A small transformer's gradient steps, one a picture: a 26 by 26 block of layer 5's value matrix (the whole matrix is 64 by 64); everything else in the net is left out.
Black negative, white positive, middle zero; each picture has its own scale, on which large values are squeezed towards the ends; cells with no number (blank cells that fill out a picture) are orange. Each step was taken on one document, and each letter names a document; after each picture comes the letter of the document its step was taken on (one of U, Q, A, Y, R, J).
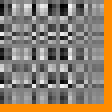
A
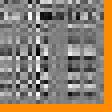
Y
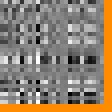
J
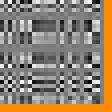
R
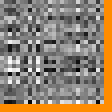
Y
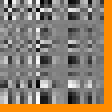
J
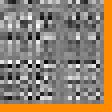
Y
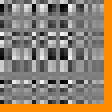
A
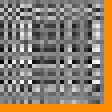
R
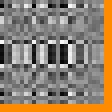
A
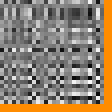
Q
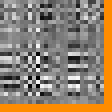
Y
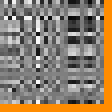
Q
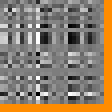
J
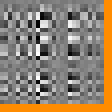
J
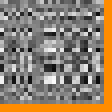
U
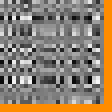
Q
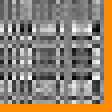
Q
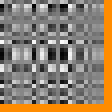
A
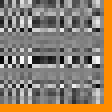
R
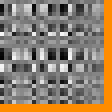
A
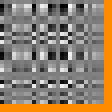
A
